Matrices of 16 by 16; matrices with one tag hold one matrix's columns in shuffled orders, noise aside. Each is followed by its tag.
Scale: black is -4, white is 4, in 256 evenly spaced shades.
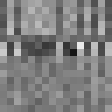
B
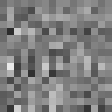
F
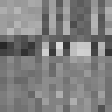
B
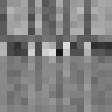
B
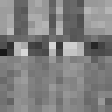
B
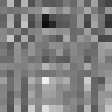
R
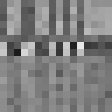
B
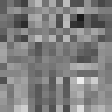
R
